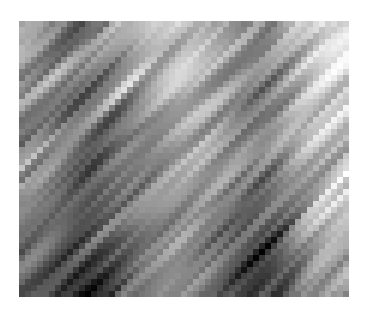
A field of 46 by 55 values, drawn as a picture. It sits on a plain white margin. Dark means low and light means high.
There are no lone odd cells. The field climbs toward the top right. The ninth with the lowest average is the bottom left. The halves do not mirror each other. Upright stripes repeat 2 times across the table. No row or column stands out.
